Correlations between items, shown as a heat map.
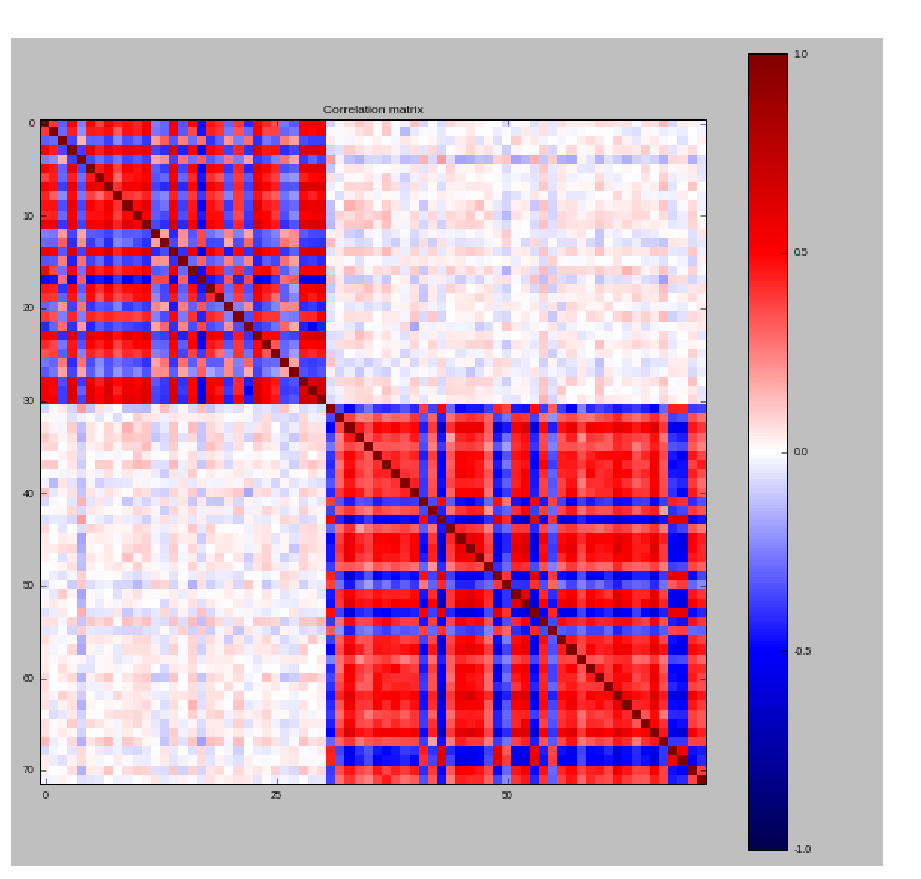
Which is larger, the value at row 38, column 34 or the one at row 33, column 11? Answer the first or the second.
the first
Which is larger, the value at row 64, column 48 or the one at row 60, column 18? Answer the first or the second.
the first
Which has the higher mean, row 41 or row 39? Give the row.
39
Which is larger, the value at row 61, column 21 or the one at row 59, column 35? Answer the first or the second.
the second
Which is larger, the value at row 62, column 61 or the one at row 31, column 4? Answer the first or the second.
the first
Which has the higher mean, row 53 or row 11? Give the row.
11
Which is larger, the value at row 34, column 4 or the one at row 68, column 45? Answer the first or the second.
the first
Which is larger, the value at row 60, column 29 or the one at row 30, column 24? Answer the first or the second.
the second
